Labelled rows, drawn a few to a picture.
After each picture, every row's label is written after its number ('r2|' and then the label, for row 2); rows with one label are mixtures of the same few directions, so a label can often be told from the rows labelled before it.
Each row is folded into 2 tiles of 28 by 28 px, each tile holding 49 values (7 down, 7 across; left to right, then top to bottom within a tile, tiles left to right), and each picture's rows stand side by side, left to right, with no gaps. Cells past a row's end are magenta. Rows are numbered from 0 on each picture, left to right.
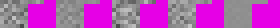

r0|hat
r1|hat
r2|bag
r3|hat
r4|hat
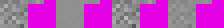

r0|hat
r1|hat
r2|hat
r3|hat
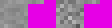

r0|bag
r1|hat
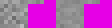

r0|hat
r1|bag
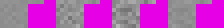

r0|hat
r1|hat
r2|bag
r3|bag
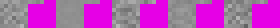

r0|hat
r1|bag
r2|bag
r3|bag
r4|hat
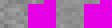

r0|bag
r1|bag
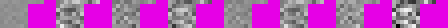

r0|hat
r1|bag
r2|hat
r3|bag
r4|hat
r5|bag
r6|hat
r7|bag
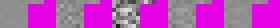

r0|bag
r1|hat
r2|bag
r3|bag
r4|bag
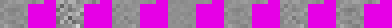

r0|bag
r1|hat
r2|hat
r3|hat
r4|bag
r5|hat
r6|bag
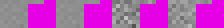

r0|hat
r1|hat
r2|hat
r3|hat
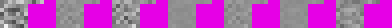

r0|bag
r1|hat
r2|hat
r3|bag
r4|hat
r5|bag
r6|bag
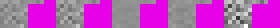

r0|hat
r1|hat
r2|bag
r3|bag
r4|hat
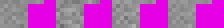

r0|hat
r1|bag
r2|hat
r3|hat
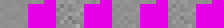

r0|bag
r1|hat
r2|hat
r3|hat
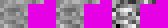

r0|bag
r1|bag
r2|bag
